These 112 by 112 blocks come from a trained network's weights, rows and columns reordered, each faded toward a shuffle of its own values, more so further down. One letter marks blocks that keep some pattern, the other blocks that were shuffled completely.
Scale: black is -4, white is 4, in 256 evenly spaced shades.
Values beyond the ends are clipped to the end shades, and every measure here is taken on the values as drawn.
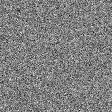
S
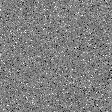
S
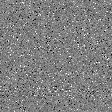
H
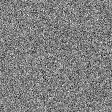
S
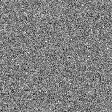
H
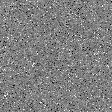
S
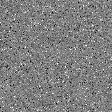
H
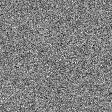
S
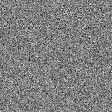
H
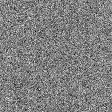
H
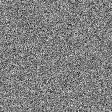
S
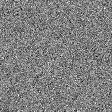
H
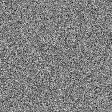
S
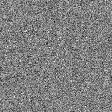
H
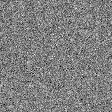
H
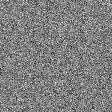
S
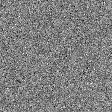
S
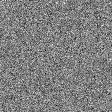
S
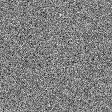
S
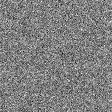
H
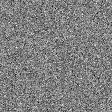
H
